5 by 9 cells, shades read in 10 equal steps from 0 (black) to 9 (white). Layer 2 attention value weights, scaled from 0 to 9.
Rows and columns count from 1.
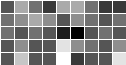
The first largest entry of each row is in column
2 3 1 5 5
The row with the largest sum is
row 5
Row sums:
35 39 25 39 41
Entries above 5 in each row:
3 1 0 1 3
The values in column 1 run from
3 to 4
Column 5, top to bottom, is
6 3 1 8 9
